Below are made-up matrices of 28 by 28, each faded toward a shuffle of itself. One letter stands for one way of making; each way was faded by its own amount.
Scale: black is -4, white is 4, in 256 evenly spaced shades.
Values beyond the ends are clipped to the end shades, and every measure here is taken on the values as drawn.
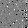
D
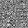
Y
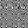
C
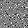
D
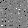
D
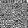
Y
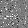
D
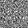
Y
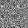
Y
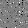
D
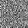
Y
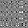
C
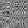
C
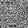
Y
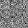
Y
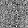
Y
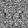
Y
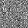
Y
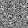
Y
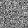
Y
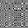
C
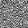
Y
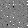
D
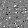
D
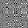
C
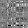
C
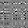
C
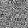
Y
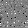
D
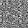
Y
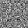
Y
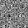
Y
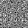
Y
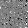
D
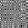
C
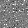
D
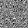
Y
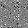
D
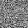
Y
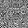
Y
